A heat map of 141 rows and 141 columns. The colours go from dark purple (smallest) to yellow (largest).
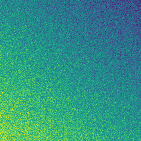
Slope: up to the bottom left. Ninth with the lowest average: top right. Ninth with the highest average: bottom left. Mirror symmetry: none. Odd rows or columns: none.
